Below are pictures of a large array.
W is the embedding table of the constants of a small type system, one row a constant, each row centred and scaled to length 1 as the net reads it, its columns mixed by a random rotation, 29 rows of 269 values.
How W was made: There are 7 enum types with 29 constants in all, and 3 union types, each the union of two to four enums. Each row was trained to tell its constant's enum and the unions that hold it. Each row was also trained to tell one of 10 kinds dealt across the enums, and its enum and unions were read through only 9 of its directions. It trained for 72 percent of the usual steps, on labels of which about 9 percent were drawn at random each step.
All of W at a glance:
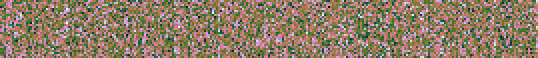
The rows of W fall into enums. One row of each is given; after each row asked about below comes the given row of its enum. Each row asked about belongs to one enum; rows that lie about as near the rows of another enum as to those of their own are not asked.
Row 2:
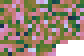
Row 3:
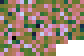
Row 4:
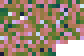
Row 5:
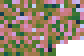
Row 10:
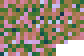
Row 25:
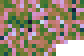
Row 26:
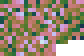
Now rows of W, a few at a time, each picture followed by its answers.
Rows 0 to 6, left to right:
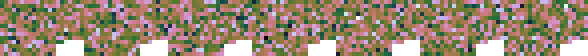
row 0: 3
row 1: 25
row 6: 2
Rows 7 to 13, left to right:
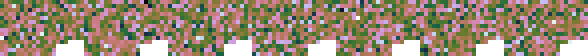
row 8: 26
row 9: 10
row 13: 2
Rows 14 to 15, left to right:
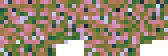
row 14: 10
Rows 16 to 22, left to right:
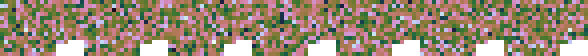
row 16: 5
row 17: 4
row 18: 2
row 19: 25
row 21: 3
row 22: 3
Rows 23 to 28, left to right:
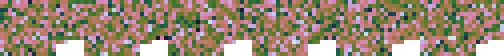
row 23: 10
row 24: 26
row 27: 4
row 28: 10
